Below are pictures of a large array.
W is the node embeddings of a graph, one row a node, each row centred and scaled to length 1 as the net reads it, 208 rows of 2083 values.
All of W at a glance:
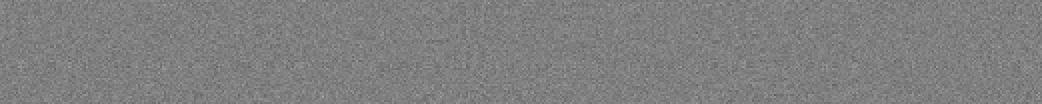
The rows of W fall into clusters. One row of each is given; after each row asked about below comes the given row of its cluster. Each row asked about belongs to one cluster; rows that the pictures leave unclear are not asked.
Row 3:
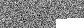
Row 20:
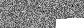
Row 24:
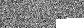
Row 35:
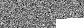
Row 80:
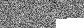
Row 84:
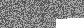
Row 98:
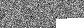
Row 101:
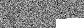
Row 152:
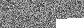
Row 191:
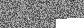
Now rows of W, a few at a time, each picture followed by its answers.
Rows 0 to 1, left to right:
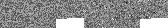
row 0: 152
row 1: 191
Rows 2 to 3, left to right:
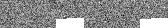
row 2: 80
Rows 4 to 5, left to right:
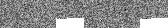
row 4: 24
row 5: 84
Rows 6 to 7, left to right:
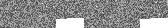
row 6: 20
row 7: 24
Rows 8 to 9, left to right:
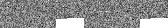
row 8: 20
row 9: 20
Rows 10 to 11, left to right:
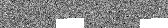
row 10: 101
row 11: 191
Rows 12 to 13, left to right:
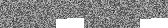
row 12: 3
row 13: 35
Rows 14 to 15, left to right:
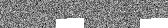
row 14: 20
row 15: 84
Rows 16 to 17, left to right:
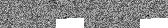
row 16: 80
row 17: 152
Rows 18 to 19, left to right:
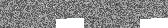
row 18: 20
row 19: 35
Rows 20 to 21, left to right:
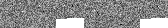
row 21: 152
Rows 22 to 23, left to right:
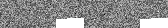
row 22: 35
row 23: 24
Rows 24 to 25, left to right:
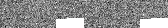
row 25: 35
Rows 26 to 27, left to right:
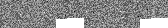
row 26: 24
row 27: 84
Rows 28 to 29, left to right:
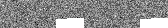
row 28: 3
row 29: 35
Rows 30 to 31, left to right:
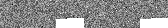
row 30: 20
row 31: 98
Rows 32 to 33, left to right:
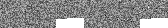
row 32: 191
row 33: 3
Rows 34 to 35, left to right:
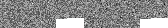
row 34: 101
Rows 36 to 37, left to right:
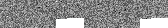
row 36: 20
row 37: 84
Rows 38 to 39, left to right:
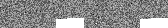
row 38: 84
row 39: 101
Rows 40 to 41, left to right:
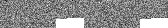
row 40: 80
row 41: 3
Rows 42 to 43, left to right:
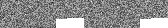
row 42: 98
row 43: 35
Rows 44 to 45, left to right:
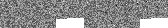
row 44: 35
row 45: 84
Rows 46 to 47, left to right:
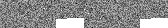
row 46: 3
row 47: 152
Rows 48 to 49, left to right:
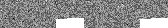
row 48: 101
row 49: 80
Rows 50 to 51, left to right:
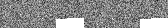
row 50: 24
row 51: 191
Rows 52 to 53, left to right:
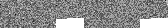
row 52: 35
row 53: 24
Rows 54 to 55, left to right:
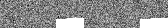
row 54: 101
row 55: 80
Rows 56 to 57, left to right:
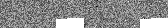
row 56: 84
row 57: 24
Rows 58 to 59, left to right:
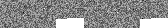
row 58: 3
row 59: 20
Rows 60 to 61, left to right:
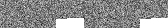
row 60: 3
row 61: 80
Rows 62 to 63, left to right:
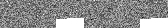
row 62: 35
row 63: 24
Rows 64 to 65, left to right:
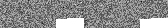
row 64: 3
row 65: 24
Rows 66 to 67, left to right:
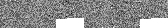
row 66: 24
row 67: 191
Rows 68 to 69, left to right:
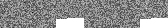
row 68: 35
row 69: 35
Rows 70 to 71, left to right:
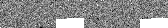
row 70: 98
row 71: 101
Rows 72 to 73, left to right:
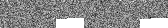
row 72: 35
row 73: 20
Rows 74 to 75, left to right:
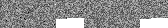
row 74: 98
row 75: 101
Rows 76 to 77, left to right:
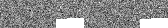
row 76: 35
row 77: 3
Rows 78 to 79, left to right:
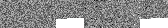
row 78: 3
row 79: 24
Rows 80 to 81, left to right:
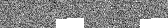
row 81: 191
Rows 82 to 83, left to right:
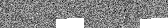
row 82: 152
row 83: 84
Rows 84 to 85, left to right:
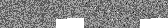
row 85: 20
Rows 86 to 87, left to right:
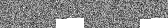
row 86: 80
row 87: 191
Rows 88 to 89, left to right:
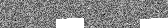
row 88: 152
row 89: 24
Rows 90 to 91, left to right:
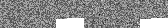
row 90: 101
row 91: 35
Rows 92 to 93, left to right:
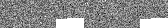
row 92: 84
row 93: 152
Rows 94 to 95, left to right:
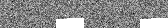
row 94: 101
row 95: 101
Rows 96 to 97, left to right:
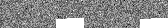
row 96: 24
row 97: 20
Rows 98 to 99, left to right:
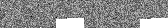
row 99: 80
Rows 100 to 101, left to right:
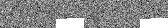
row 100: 20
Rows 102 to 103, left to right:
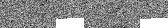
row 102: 84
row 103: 98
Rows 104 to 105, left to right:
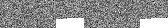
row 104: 98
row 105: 84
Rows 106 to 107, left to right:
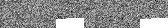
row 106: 24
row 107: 152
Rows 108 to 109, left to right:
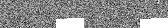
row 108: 101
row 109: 35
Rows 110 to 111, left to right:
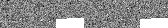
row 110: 152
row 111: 3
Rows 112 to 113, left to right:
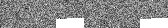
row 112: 24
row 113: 98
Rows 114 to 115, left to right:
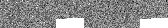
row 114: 101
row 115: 84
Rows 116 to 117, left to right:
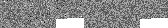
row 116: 101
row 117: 3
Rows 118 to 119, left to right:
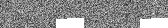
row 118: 152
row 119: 84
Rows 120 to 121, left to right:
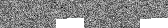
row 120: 80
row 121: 98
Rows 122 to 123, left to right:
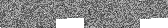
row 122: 98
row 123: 24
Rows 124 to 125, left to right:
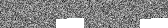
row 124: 152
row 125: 3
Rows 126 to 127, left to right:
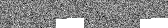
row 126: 80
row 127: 152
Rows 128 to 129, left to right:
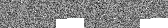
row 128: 191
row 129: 152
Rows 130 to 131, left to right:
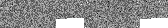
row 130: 20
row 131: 84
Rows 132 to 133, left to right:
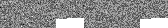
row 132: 80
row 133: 152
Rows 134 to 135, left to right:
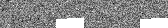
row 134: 152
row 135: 152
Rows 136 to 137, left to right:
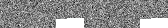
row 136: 20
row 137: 98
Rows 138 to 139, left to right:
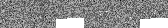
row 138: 84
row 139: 20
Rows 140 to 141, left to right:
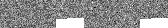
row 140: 35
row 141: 20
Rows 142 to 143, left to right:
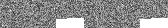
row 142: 152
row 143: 80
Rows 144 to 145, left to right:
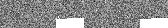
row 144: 24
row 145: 191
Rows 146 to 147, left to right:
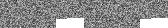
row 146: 35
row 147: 152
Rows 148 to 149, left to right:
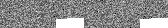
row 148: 84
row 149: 24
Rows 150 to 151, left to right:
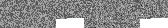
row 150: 20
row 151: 80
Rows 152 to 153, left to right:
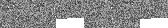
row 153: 191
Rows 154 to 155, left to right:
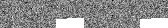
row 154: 80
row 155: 3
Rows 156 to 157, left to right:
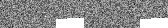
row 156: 84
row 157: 35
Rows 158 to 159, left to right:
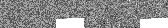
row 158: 101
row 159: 98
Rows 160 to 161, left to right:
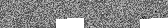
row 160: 98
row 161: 24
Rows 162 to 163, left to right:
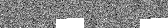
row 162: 35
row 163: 80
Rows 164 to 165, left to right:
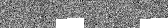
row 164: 84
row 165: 80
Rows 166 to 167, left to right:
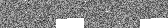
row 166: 3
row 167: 20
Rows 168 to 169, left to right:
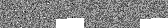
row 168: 191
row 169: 152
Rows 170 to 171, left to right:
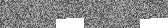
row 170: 24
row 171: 24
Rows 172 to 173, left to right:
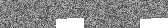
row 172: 3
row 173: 98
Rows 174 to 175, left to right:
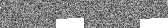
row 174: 152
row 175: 24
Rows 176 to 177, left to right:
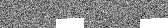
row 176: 84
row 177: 152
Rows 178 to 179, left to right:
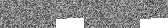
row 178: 35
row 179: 24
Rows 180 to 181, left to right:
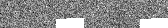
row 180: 20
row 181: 191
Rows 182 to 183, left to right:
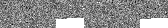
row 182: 80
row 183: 3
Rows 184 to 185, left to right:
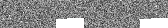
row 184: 3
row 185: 20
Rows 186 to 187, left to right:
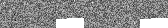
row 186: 152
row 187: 20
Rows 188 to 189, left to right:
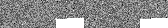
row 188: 24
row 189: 98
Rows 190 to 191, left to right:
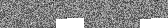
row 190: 98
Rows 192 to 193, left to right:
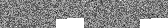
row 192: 35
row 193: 20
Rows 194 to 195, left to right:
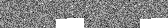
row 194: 20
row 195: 98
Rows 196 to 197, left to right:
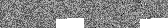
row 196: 98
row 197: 80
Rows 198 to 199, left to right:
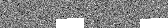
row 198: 3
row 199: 101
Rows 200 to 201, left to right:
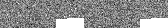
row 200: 191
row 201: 35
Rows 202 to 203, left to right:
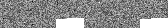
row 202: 101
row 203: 3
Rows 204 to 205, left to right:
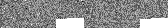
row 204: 24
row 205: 80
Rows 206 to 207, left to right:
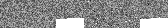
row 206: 20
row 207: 101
